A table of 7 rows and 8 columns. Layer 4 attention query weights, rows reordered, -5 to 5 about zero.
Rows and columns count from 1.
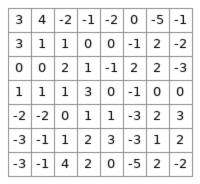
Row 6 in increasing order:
-3 -3 -1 1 1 2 2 3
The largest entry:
4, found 2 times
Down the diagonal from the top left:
3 1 2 3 1 -3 2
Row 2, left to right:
3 1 1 0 0 -1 2 -2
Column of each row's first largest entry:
2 1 3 4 8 5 3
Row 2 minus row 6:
6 2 0 -2 -3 2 1 -4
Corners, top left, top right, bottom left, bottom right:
3 -1 -3 -2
